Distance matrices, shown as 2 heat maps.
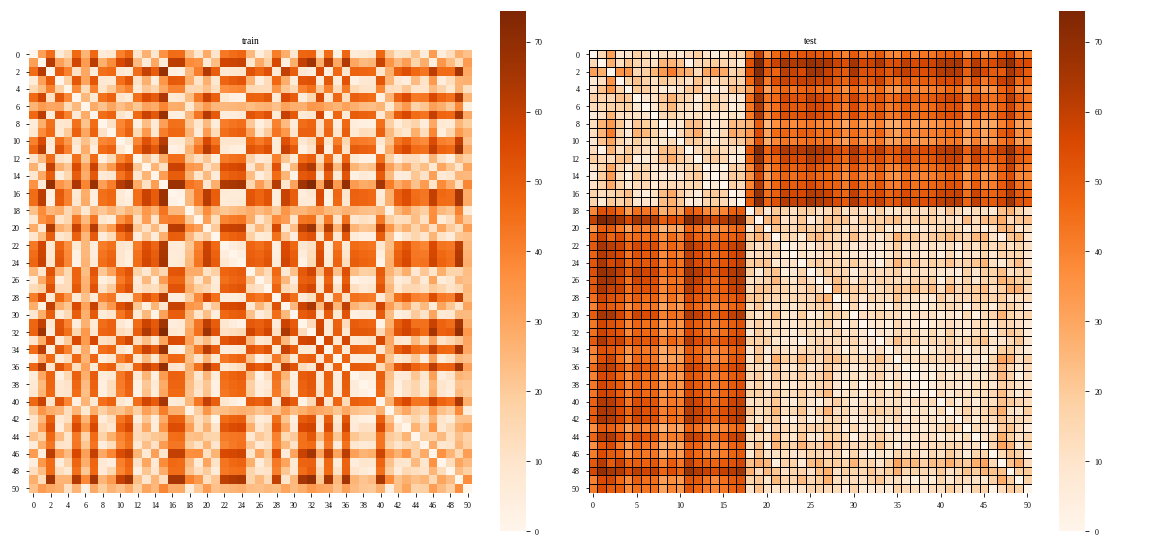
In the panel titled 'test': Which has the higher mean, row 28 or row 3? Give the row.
3
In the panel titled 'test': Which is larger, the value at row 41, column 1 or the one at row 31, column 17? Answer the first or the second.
the first
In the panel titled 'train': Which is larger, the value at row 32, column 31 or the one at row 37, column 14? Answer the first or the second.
the first
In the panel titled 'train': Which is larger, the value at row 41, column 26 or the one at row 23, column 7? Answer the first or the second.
the first
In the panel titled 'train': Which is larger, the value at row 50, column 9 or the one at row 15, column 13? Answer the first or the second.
the first
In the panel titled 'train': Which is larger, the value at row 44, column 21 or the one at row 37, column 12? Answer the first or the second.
the first
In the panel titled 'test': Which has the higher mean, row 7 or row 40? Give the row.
7
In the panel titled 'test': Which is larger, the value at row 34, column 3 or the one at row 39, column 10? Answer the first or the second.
the first
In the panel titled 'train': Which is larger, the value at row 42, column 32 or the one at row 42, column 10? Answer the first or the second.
the first
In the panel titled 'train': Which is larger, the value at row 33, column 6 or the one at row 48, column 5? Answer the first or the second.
the second
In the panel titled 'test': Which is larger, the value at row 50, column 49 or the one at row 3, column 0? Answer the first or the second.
the first
